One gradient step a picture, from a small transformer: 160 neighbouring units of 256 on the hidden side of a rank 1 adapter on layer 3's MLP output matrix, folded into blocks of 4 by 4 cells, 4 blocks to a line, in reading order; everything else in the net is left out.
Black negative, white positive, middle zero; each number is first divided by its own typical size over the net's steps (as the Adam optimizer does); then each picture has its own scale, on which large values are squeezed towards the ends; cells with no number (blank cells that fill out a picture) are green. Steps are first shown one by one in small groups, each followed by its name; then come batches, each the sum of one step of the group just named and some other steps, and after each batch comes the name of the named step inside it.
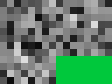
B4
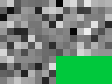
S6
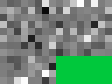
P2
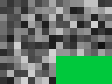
B4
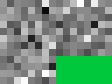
P2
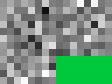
P2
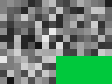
B4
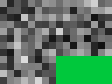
S6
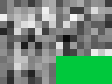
B4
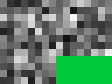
B4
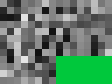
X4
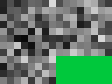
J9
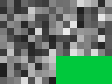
J9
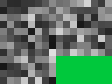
J9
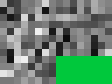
X4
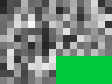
J9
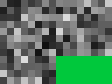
X4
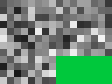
J9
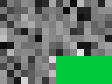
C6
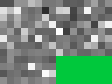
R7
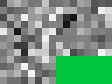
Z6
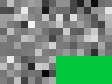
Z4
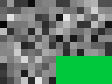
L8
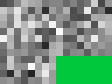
R7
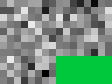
Z4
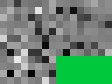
C6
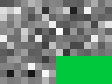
R7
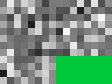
C6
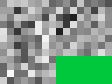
Z6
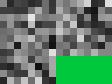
C6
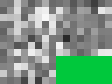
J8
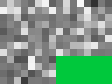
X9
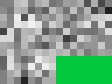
X9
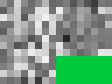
J8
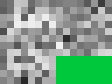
J8
